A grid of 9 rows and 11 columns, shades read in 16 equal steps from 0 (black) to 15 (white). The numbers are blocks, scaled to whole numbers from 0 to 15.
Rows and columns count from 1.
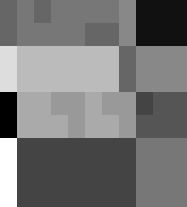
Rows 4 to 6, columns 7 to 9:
11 6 8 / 9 9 4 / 10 9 5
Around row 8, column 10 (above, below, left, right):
7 7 7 7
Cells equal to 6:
7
